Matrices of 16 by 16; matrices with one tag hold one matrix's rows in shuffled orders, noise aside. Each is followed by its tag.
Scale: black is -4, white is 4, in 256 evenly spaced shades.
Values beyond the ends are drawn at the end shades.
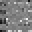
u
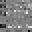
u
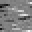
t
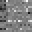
u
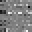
u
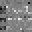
u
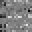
u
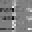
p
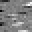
t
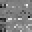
u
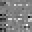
u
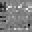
u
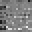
u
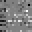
u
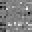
u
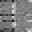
p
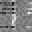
p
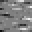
t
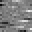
t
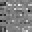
u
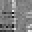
p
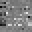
u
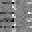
p
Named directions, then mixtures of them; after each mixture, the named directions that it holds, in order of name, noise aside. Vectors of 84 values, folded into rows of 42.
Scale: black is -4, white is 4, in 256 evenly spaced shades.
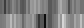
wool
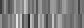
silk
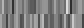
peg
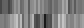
silk, wool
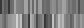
silk, wool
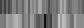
silk, wool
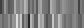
silk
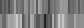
silk, wool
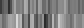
silk, wool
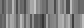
peg, wool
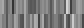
peg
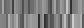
peg, wool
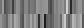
peg, wool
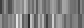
silk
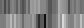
wool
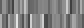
peg, silk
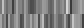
peg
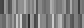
peg, silk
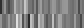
silk
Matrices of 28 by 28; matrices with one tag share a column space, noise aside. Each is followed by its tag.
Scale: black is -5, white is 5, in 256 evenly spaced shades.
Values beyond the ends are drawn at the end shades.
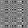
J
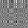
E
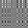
E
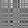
E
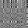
E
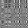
E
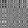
E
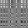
E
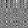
E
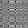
J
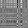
E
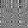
E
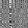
E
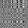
E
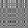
E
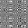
J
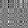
E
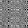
J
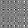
J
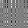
E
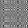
J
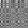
E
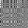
E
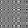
J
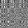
E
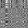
E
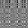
E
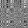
E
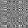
J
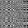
J
